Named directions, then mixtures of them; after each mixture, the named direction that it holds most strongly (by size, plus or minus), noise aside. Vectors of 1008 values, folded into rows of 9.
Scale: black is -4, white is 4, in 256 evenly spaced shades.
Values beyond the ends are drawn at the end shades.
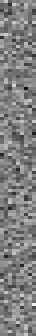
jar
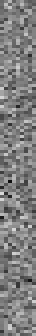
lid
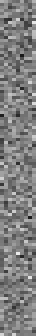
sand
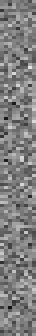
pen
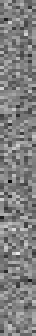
lid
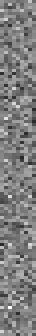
pen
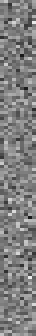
sand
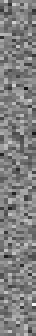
jar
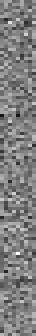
sand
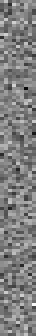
jar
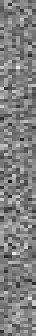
lid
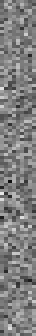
lid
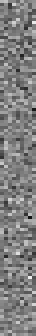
sand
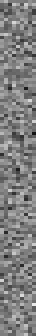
jar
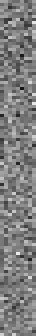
sand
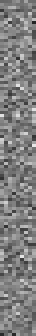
sand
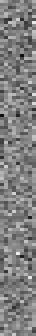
sand
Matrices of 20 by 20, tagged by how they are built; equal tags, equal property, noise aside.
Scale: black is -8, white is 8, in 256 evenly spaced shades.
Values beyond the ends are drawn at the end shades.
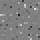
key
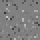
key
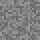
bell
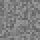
bell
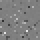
key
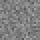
bell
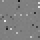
key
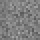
bell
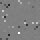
key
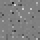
key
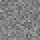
bell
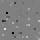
key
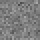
bell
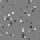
key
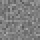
bell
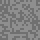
bell
